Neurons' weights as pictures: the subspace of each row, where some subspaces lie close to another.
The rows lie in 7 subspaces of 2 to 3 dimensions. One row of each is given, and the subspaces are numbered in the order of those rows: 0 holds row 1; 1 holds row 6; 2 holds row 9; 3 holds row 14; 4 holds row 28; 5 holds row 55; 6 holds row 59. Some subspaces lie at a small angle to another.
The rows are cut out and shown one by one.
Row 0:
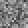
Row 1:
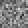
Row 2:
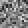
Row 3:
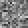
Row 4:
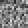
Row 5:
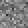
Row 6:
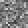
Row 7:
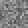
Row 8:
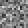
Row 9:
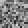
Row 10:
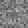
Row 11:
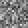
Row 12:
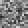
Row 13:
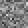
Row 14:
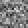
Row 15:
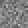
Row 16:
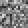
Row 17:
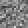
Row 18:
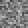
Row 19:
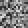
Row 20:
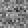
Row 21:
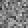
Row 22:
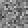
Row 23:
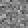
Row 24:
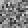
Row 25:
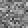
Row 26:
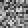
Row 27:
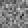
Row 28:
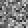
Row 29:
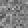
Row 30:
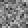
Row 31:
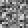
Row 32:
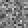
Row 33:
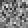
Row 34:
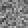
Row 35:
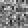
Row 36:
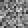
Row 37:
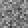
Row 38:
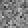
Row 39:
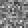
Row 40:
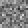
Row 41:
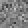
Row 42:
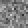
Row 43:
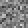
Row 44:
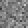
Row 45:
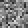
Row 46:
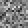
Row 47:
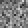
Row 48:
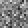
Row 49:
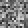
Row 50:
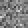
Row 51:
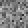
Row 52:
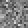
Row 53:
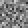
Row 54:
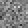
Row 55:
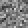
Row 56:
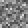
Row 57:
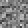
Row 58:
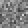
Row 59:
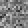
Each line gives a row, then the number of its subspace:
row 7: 0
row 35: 3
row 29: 6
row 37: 5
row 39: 2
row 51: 4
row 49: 1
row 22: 0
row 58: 4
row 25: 2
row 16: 6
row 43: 0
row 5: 2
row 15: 2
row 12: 4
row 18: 4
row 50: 6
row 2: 5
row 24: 4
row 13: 2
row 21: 4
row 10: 3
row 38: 5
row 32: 2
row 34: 5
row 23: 4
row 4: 6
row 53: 2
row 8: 0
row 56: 1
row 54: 3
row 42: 3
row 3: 1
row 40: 0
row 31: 1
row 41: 5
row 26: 3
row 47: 5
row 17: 5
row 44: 4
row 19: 6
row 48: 5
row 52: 2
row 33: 5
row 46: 3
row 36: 6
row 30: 1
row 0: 1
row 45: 1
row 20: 3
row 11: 3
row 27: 0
